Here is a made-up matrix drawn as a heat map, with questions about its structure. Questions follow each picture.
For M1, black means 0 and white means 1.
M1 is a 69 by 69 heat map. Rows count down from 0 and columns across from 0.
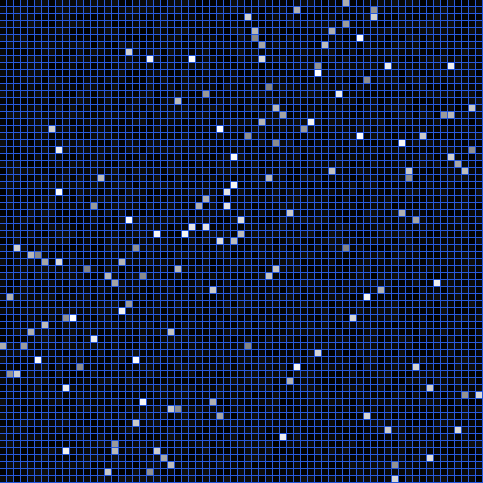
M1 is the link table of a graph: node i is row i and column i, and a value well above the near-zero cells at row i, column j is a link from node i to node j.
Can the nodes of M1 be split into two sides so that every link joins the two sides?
yes
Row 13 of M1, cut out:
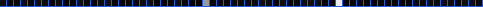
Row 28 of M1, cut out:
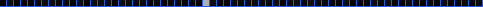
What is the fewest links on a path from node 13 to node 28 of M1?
2
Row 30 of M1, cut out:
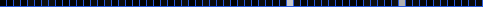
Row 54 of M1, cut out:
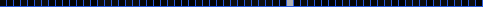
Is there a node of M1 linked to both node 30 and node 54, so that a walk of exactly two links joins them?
yes
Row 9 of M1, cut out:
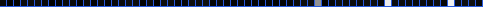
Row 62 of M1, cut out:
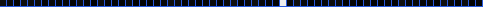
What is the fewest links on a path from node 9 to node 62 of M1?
4
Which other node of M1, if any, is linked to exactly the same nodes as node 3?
node 0
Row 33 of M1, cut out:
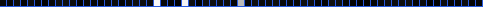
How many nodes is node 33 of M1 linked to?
3
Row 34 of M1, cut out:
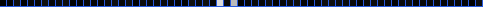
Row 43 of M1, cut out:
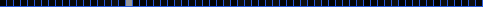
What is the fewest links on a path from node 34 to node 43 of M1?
3
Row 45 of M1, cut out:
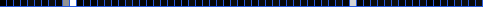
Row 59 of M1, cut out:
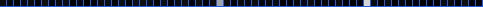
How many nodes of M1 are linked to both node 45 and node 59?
0
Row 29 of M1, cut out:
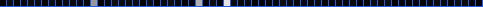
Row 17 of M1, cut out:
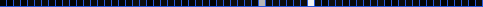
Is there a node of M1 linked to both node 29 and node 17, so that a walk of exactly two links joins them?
no
